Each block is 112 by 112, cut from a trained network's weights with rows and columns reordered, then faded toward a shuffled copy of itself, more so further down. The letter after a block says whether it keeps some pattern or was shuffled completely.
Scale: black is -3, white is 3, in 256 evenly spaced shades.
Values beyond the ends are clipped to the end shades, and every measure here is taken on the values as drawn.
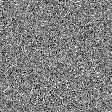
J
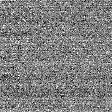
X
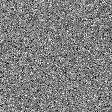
J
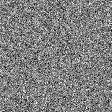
X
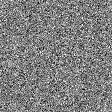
J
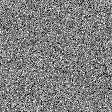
J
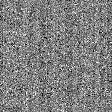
X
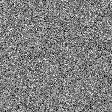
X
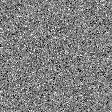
J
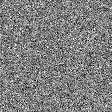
J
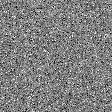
J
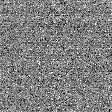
X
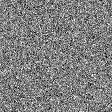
J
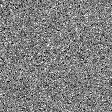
J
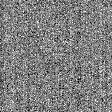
X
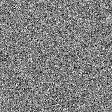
J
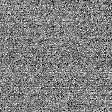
X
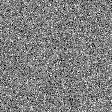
J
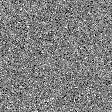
J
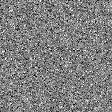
X
